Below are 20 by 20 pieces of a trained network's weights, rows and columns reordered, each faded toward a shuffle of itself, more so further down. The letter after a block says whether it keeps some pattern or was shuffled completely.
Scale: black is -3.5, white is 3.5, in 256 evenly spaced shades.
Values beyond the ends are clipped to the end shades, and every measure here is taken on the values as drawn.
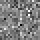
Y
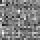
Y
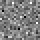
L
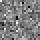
L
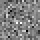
L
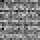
Y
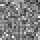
L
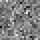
L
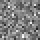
L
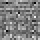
Y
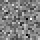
L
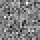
L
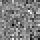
Y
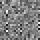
Y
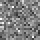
L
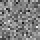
L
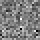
Y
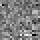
Y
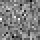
L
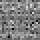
Y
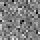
L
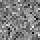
L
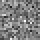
L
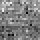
Y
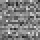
Y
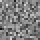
L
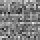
Y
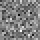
L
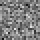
L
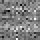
Y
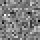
L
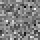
L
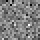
L
